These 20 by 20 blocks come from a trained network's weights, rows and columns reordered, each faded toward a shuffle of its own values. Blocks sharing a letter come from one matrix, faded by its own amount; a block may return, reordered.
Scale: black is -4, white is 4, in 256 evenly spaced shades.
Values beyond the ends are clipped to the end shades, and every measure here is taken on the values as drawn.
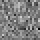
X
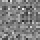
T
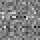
T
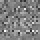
T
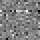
X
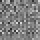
T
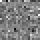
T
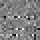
T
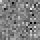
X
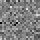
X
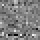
X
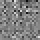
T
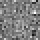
X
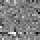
X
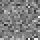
T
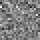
X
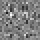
X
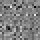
T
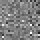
X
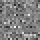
T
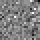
X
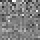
T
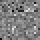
X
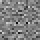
T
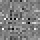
T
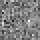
X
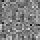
X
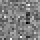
X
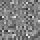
X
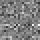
T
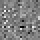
X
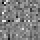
X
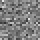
X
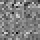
T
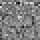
X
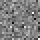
X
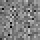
X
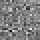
T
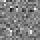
X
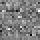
T
